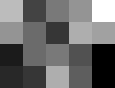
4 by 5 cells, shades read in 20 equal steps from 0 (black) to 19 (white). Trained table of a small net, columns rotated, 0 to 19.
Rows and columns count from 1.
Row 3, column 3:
9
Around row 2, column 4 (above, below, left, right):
11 6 4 12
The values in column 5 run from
0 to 19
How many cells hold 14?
1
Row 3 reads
2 8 9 6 0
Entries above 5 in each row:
4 4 3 2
